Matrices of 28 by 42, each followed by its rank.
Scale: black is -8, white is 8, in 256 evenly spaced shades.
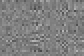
five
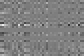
two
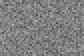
full rank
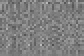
five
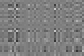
two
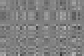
two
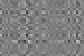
two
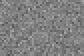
full rank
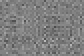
five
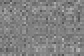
five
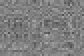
five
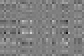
two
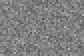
full rank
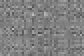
five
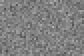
full rank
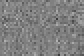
five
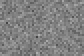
full rank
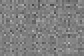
five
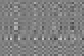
two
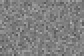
full rank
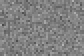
full rank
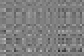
two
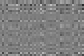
two
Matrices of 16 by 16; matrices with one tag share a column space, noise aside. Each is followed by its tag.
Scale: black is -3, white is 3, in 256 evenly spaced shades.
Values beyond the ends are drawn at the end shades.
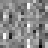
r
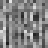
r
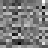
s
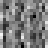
r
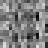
r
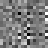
s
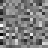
s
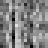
r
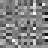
s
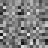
s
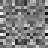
s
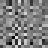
s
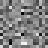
s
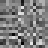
s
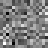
s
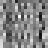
r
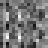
r
